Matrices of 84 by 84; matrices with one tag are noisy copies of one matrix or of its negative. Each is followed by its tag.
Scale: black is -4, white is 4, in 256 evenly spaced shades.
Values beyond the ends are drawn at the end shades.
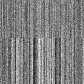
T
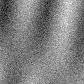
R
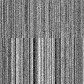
T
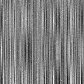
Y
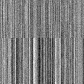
T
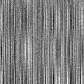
Y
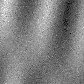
R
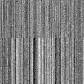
T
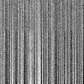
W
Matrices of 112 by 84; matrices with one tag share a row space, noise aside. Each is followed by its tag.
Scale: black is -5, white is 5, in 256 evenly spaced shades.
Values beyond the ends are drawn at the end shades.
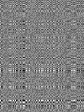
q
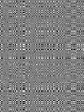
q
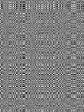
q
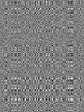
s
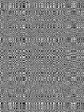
q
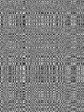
q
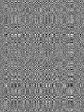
s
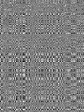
q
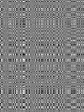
q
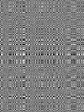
q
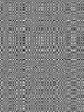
q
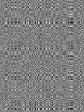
s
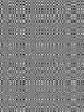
q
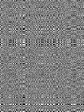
q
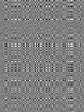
s
